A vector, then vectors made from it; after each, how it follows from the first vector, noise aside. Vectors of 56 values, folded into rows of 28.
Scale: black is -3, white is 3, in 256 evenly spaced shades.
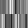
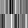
negated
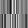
sign-scrambled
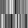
copied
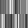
copied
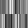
copied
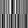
sign-scrambled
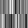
copied
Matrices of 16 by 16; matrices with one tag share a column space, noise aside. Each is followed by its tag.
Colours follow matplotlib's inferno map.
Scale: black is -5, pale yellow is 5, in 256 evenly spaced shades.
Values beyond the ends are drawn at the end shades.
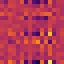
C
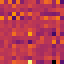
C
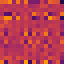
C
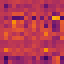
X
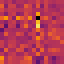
X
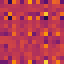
C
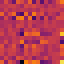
C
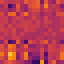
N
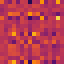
C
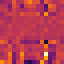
N
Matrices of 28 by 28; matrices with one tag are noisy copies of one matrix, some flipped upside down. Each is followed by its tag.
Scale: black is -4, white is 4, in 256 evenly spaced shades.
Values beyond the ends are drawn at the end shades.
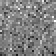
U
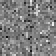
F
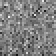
U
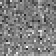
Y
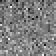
U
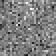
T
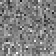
Y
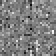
F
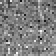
Y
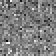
Y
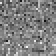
Y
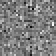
F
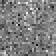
T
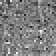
Y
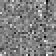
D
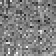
Y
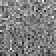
U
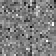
F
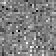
T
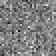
T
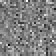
D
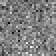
T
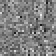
D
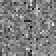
F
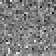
Y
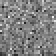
U
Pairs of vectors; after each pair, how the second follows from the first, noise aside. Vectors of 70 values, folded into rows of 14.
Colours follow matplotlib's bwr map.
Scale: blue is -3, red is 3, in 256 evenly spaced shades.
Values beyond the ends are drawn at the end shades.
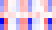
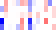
partly zeroed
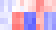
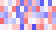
shuffled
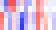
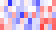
shuffled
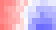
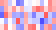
shuffled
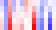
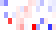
partly zeroed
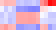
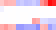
partly zeroed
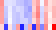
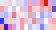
shuffled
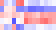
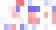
partly zeroed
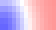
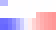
partly zeroed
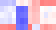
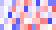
shuffled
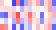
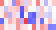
shuffled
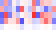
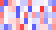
shuffled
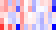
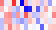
shuffled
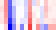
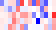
shuffled
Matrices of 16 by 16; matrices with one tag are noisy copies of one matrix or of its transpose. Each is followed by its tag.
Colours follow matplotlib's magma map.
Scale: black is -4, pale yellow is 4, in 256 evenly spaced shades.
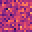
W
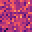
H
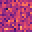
W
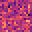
W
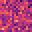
H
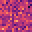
H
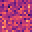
W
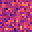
W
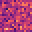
W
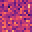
W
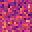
W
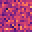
W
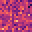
H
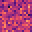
W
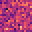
W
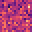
W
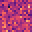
W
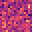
W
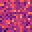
H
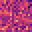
H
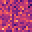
H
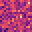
H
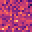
H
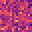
H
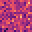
H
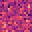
W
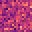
W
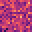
H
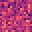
W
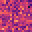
H
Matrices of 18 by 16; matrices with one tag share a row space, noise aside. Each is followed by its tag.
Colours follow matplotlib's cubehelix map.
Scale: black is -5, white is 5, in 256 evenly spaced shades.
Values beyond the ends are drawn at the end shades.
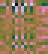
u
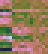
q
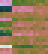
q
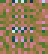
u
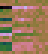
q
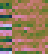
q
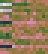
q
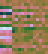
q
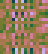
u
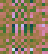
u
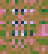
u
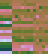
q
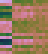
q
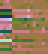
q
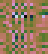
u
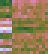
q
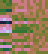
q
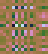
u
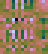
u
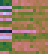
q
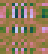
u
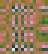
u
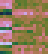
q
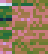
q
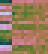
q
